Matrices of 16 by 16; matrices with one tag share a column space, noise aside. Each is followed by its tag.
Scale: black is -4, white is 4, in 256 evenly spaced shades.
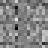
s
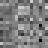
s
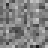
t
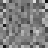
t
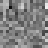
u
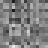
t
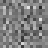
s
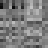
u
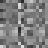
t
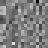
s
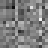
u
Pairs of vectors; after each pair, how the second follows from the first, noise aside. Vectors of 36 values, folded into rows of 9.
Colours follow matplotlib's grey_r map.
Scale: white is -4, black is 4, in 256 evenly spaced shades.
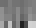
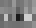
wrapped around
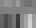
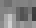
wrapped around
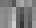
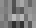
sign-scrambled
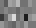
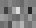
wrapped around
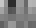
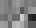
wrapped around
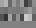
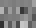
wrapped around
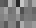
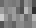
wrapped around
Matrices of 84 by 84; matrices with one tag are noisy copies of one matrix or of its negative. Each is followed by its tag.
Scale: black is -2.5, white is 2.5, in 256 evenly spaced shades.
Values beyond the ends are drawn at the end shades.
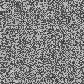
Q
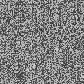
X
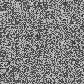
Q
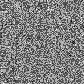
Q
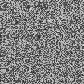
Q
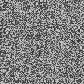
Q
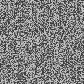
X
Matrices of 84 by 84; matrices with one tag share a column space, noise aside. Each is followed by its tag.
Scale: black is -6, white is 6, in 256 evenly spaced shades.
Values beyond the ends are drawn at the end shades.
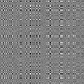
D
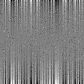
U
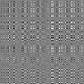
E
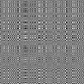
E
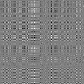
E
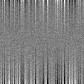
U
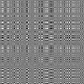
E
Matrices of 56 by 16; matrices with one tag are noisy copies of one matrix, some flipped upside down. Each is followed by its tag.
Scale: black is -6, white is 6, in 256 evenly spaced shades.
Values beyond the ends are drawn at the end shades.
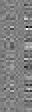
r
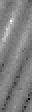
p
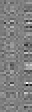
r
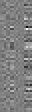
r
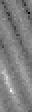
p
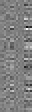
r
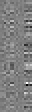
r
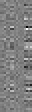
r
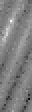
p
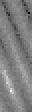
p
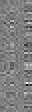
r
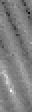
p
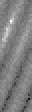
p
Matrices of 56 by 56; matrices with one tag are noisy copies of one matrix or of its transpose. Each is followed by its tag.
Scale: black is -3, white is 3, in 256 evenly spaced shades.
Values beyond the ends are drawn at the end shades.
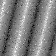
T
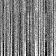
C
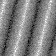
T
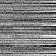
C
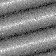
T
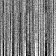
C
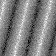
T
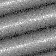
T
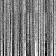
C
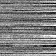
C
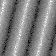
T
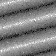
T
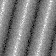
T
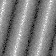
T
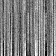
C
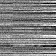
C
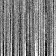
C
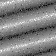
T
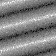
T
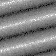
T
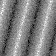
T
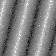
T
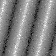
T
